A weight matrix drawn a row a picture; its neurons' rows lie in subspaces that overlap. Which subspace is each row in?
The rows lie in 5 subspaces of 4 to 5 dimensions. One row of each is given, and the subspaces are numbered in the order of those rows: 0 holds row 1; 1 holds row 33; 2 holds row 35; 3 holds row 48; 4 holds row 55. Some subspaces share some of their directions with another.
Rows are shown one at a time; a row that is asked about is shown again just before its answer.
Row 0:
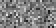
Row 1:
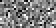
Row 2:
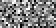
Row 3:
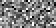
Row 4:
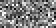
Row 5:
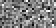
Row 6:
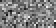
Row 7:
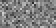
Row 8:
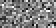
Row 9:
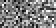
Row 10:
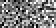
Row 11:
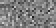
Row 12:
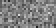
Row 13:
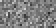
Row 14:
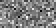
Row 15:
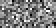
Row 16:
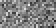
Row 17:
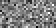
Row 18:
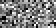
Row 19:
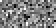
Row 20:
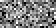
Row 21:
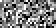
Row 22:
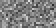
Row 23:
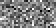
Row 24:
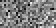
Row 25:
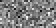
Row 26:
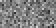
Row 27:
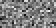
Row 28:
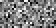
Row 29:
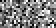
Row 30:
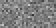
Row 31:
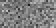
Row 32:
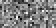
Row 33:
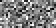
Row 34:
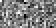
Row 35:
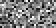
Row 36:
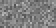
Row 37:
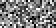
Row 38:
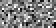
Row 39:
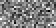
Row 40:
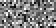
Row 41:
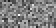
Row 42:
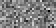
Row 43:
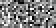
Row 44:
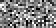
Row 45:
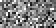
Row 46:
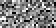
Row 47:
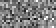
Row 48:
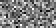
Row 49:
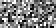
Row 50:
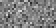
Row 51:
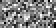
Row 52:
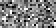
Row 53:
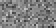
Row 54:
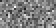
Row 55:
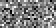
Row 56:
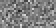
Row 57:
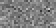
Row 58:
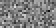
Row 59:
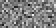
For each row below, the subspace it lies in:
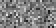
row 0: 2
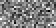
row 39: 4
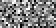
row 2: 1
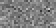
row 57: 2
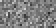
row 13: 0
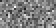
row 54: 4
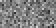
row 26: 1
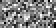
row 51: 4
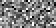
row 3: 3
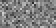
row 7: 3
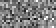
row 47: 4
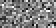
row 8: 3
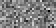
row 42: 2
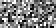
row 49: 1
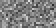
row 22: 1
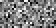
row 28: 1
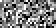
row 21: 0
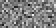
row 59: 4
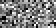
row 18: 0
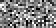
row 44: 2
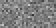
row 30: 4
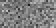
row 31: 2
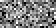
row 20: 3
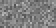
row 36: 3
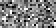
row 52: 4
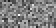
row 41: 1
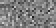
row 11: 0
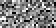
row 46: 1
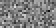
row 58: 3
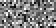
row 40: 3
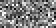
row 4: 3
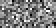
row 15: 0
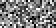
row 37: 2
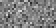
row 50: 1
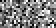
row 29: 1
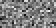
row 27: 0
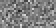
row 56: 1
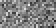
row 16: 0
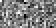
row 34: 0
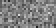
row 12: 1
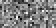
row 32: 0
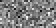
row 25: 3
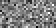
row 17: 1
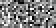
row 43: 0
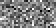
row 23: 2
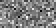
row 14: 3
